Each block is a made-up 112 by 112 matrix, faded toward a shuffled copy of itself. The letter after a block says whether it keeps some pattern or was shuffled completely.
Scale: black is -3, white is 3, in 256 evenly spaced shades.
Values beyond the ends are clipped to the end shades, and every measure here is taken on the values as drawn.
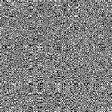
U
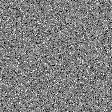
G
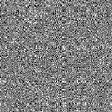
U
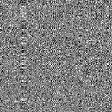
U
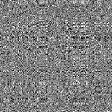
U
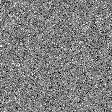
G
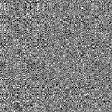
U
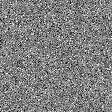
G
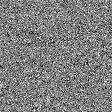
G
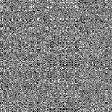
U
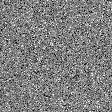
G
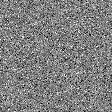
G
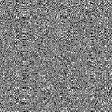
U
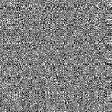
U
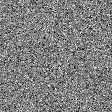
G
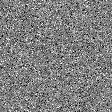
G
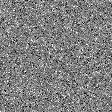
G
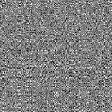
U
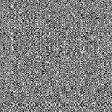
U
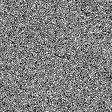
G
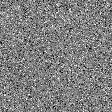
G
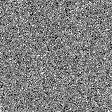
G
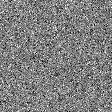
G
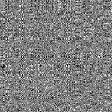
U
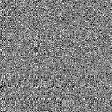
U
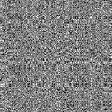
U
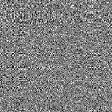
U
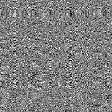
U
